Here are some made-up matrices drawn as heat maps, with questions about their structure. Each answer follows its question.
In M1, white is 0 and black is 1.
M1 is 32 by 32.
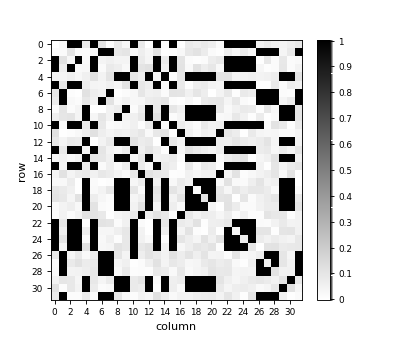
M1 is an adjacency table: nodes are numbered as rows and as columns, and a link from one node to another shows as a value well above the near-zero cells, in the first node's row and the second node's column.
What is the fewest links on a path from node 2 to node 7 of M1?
3
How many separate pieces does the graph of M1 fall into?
3
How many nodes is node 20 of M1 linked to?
10
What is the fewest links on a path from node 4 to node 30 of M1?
1
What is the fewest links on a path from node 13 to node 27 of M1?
3
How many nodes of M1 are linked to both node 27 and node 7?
5
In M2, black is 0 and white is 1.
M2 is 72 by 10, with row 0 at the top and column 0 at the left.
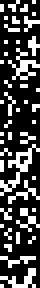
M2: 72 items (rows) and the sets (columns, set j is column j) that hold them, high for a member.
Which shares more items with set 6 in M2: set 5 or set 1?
set 5
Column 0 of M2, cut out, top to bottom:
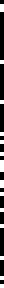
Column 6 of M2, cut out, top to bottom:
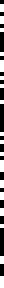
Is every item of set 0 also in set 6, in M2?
yes
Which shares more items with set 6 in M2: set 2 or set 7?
set 2
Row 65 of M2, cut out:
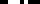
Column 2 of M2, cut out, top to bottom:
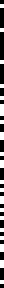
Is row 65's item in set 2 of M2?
yes
